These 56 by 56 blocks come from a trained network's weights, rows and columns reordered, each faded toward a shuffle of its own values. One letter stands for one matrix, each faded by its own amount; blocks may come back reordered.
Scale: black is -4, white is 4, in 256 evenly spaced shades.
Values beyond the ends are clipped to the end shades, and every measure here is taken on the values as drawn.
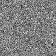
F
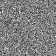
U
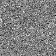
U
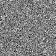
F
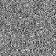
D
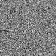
F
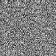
D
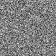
F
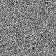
F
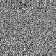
D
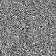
D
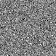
U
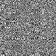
D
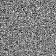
F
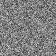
F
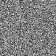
F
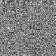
D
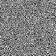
D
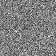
F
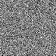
F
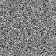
D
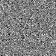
U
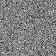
F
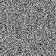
D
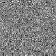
D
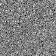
U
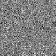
D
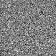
F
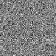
D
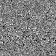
U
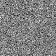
U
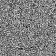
F
